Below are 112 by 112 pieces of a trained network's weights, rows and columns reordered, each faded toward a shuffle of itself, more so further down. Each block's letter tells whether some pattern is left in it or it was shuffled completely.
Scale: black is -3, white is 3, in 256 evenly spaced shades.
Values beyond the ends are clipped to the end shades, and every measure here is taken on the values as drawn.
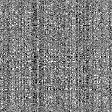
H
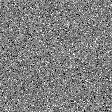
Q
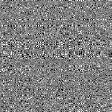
H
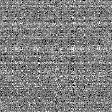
H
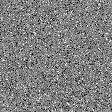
Q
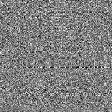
H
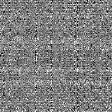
H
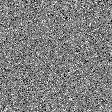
Q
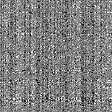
H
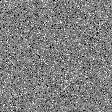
Q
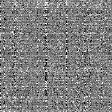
H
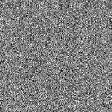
H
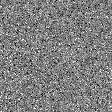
Q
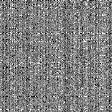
H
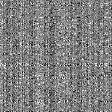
H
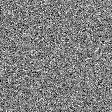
Q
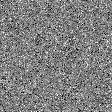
Q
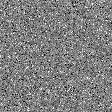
Q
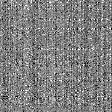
H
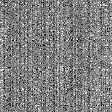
H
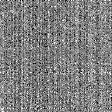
H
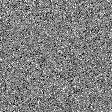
Q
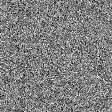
Q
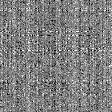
H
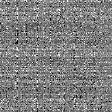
H
